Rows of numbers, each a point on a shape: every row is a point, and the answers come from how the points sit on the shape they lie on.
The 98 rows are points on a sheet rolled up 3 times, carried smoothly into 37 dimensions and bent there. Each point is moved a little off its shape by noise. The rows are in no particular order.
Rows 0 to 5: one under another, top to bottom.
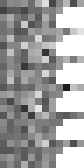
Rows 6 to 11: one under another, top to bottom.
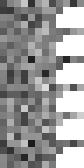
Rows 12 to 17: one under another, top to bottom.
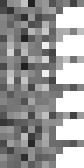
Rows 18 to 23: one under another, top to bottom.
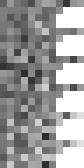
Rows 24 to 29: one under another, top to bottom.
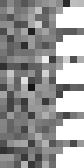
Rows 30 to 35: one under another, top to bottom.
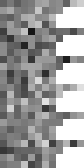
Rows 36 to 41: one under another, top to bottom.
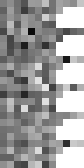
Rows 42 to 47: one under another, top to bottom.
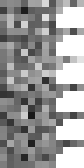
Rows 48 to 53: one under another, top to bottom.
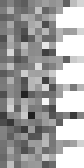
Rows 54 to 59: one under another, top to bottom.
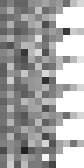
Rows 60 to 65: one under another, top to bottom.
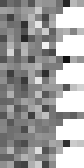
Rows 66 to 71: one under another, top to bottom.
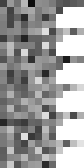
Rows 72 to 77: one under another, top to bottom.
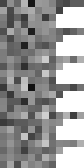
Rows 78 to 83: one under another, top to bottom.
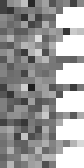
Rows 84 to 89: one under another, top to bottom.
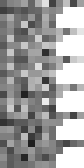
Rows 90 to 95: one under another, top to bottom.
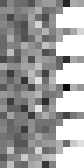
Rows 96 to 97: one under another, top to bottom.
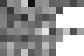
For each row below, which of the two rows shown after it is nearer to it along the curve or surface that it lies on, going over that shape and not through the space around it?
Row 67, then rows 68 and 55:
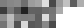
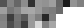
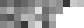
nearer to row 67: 55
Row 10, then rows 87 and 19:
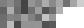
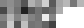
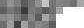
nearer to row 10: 19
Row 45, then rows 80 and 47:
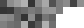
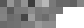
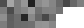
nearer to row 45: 47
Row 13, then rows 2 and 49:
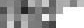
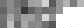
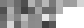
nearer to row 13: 49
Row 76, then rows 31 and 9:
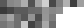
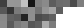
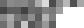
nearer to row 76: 9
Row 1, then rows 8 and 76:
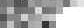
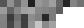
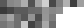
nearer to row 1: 8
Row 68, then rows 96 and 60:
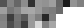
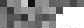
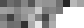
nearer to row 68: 60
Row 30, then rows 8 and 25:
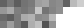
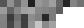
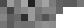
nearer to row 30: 25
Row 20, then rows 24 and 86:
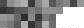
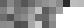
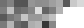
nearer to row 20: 24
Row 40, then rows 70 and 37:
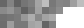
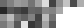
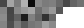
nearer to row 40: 37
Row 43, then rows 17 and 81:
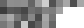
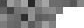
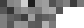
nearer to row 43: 81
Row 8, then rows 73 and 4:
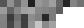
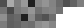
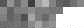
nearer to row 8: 73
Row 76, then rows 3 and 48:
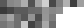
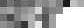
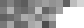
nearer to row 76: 48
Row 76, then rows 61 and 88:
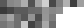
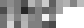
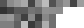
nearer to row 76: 88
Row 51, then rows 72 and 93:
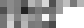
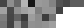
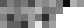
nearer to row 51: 93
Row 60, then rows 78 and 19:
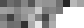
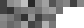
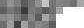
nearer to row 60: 78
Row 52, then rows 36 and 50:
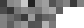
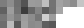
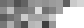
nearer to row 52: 36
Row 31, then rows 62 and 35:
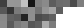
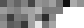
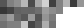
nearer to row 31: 35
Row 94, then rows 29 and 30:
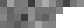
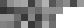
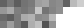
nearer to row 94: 30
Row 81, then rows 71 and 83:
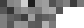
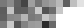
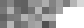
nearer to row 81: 83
